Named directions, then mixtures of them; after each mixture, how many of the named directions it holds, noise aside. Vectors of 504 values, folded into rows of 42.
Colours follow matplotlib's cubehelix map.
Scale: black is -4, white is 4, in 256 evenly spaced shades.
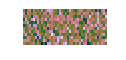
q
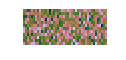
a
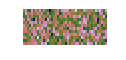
two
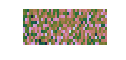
two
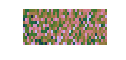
two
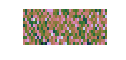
one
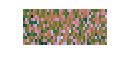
two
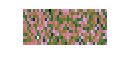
two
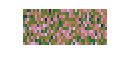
one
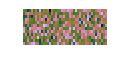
one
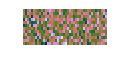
one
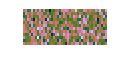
two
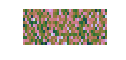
one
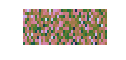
one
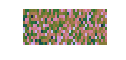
two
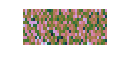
one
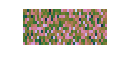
one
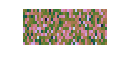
one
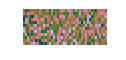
two
